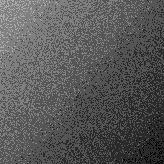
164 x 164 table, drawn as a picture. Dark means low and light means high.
Neither half mirrors the other. No regular stripes run through it. The bottom right is the ninth with the lowest average. No row or column stands out. The ninth with the highest average is the top left. The field climbs toward the top left.
